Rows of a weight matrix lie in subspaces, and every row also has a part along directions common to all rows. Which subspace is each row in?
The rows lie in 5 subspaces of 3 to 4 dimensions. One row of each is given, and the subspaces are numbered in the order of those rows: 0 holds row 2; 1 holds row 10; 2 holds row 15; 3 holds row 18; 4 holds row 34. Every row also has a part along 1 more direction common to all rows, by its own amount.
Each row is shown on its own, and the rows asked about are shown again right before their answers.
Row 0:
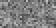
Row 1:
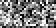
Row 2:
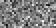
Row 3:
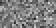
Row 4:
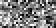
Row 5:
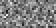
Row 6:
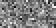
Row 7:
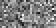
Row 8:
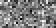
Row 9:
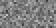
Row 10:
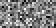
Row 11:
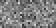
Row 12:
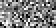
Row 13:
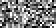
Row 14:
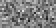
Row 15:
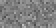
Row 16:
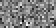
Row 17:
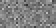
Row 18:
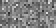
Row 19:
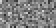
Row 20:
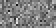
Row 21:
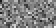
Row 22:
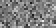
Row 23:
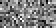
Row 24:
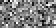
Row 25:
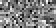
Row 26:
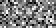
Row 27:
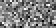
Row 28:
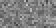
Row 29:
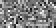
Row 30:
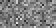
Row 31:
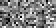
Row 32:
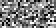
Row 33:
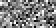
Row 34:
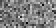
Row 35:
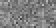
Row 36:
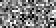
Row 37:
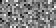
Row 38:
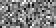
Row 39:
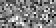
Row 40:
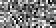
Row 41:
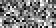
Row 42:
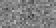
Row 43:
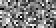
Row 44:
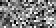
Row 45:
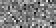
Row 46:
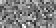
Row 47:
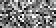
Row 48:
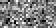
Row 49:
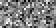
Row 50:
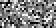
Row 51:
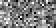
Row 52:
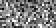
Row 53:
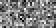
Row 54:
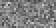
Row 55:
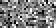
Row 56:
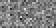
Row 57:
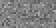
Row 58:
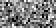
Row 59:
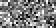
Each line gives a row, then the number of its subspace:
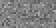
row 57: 4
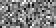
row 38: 1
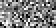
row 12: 0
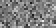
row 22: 0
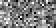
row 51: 0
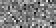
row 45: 1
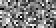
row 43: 4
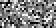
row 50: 4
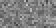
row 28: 3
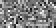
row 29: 3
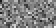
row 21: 3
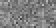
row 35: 1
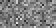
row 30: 3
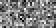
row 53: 1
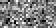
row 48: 4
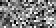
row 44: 2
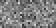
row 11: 2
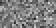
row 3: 2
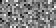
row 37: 3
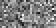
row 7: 4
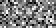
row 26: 2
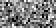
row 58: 4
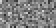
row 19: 3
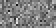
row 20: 3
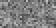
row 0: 3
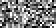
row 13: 3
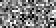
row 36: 0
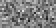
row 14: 4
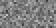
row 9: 2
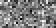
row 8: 0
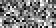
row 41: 1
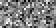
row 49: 1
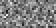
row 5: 2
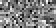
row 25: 1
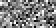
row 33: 2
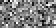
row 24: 0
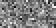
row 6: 3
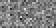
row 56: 1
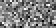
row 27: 0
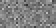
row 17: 3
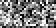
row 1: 2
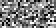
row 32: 4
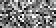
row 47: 2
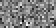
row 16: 0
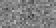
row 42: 0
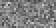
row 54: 4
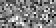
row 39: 4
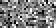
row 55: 3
